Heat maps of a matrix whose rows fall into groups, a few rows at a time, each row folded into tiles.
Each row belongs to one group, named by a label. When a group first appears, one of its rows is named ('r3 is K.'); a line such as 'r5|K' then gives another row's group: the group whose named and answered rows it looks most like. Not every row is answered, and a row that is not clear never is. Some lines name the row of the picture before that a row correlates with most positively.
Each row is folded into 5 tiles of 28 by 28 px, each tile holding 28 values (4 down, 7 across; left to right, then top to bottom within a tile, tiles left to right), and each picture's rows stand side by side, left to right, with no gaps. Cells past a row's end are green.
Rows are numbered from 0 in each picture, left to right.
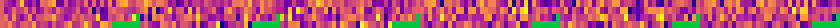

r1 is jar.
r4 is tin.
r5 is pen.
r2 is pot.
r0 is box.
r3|pen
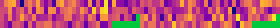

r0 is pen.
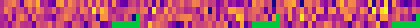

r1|tin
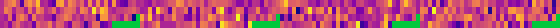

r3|tin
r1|pot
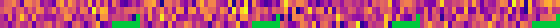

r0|pen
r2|jar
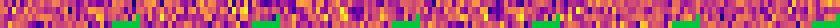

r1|pen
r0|tin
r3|tin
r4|pot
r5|box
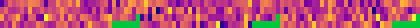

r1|jar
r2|box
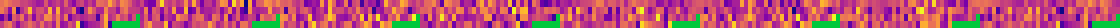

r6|pot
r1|box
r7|jar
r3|pen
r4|pot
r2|box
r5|box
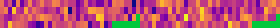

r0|tin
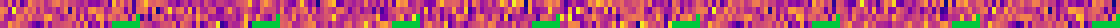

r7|tin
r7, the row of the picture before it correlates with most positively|0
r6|box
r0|tin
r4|pot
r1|jar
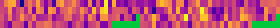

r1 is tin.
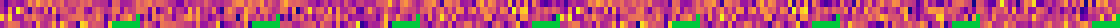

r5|pen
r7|box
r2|jar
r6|tin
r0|pot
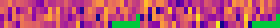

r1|jar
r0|jar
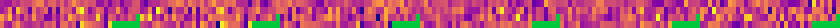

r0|pot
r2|jar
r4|pot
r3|pot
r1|pot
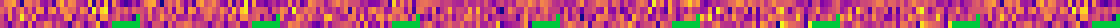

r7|pen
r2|tin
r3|jar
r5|pot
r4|box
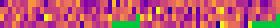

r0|tin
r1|pot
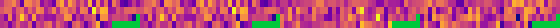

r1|pen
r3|jar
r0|pen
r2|pot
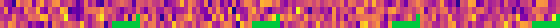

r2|pot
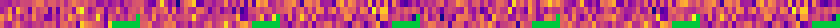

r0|pot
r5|pen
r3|box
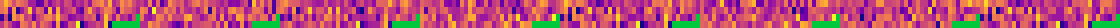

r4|jar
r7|jar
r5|box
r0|jar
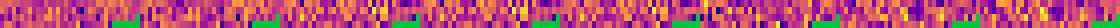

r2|pen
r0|jar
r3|pen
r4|pen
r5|jar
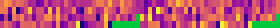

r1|pot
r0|jar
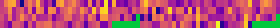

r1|jar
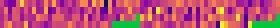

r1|pot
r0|box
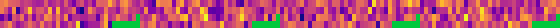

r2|box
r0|jar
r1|tin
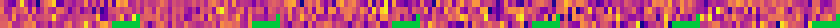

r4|jar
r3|tin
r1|pot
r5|pot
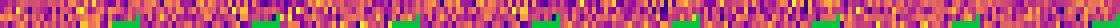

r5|box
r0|pot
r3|pen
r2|pot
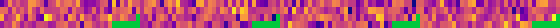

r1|pen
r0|tin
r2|tin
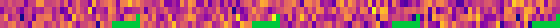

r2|pen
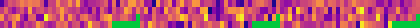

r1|tin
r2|pot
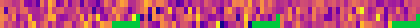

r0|box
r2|pot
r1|jar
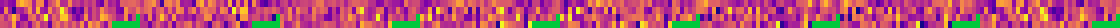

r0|tin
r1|pen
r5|jar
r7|tin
